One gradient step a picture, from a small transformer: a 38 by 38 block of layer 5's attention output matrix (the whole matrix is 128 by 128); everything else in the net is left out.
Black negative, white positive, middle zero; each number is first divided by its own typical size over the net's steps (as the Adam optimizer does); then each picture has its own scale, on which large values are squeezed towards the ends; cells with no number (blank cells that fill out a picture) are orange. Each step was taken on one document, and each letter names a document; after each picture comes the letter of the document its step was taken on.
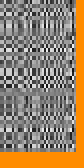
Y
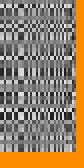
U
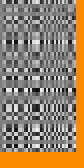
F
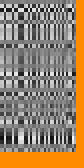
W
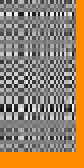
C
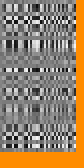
F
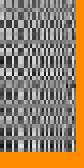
Y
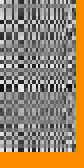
U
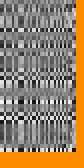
W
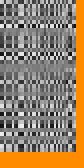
W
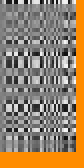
F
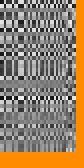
U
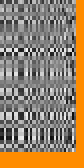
C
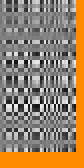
F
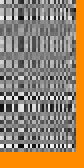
C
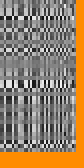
Y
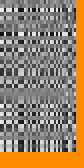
U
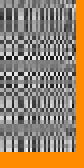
C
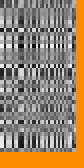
U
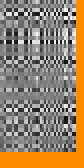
F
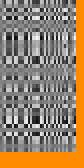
F
